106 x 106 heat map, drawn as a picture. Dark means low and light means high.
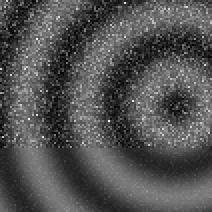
Ninth with the highest average: middle right. Average level on the scale: 30%. Rings: centred on the middle right. Odd rows or columns: none. Slope: none. Seam: horizontal, 70% of the way down, the bottom part calmer.
